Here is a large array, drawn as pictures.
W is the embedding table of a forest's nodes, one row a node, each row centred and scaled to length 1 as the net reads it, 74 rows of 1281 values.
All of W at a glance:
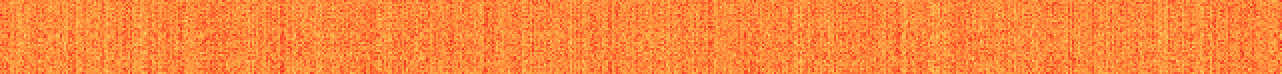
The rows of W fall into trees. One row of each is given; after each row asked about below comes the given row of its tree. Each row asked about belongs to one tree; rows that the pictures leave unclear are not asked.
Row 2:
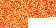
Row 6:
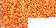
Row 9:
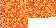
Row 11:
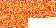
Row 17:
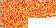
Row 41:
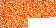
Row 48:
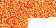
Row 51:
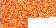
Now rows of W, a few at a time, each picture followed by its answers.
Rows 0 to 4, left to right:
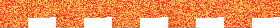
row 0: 51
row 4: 11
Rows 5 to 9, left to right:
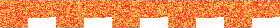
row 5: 17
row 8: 17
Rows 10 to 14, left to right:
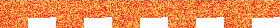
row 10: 6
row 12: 17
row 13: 9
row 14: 6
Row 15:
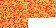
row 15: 6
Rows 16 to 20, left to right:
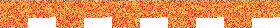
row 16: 9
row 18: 6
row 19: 51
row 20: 51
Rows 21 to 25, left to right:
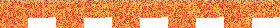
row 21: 48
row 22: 17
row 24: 9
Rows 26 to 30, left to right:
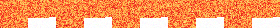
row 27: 51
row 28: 17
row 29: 41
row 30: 48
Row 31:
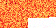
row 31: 51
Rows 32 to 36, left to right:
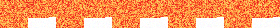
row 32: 9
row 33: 51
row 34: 9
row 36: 9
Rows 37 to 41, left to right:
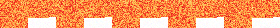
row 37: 2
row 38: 9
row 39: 6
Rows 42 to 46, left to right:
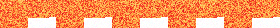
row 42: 51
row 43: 51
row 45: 6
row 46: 51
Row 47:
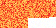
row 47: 41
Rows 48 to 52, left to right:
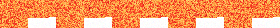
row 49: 2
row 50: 6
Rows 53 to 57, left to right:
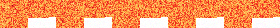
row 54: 2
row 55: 51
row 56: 17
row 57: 9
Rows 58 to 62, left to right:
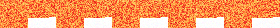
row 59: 17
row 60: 6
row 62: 11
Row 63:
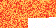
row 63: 6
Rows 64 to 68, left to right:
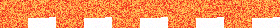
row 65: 51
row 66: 9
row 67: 11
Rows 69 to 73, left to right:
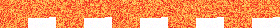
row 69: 6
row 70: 9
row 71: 6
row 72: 11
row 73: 9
